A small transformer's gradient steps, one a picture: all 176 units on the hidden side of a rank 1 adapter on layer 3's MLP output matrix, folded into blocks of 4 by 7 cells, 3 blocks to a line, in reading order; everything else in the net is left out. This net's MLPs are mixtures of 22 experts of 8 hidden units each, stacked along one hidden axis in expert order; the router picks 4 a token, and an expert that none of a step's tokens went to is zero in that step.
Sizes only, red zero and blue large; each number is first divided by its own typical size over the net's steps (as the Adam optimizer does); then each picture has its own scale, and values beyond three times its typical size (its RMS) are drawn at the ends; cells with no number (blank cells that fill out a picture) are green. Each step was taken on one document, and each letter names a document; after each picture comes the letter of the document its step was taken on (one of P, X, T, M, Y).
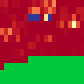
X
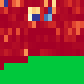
X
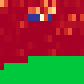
X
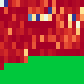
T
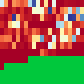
T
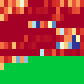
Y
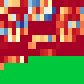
T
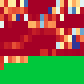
Y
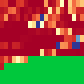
Y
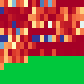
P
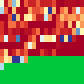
T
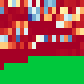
P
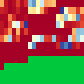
P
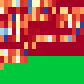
T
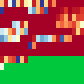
P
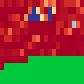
X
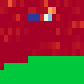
X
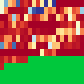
T
